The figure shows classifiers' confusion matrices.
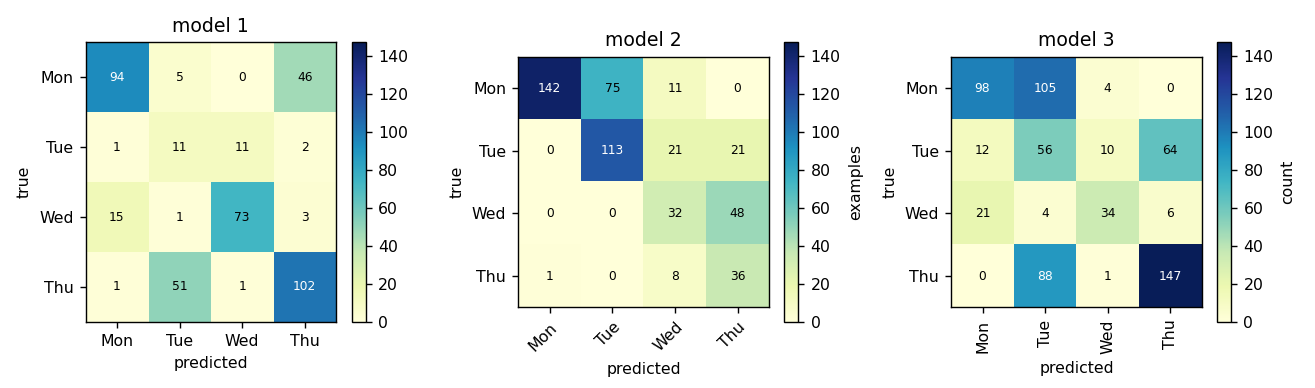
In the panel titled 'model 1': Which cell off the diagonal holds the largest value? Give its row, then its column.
Thu, Tue
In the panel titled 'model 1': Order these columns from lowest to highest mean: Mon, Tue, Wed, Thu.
Tue, Wed, Mon, Thu
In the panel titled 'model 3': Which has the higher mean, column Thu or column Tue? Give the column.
Tue
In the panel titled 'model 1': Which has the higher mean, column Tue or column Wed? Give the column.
Wed
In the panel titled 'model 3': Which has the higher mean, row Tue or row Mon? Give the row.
Mon
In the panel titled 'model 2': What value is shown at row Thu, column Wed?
8
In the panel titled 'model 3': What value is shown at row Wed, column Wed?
34
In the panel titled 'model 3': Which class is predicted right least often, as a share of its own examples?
Tue
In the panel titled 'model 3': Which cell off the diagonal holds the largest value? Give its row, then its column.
Mon, Tue
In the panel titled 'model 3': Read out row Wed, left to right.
21 4 34 6
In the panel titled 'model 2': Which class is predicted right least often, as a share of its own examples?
Wed
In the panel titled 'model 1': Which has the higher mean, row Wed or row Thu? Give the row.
Thu
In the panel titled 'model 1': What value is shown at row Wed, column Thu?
3
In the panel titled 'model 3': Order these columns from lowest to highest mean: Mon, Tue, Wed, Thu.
Wed, Mon, Thu, Tue
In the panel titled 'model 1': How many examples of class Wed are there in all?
92
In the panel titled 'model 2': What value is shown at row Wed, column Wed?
32
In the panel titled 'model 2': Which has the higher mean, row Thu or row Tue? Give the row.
Tue
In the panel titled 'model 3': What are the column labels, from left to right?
Mon, Tue, Wed, Thu
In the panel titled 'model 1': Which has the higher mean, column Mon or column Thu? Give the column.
Thu
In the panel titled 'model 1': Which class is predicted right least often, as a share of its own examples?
Tue
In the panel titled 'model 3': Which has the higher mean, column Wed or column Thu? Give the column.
Thu
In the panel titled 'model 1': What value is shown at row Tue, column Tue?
11
